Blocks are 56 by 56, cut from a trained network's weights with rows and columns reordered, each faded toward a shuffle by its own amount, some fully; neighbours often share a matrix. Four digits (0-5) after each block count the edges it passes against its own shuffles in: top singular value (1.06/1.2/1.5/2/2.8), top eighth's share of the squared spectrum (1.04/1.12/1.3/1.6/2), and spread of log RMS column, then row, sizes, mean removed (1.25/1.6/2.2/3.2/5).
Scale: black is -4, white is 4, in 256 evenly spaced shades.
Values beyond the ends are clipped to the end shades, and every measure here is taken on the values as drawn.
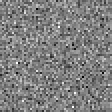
2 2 0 0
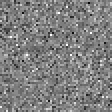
0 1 0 0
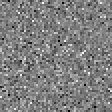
0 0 0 0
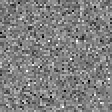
1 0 0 0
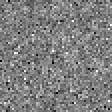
0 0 0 0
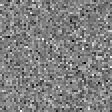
1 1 0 0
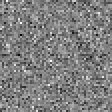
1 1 0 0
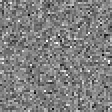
0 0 0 0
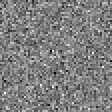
2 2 0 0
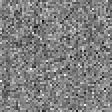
1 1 0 0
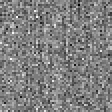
2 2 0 0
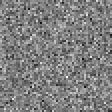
0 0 0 0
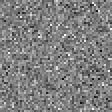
0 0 0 0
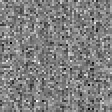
2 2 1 1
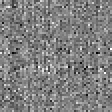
3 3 0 2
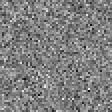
2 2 0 0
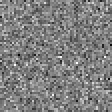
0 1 0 0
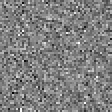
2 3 1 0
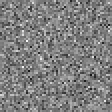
1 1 0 0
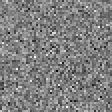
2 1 0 0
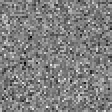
2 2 1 0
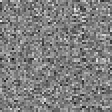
4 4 2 2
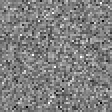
1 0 0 0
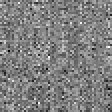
3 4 3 1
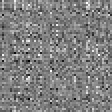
3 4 3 2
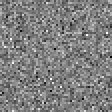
1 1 0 0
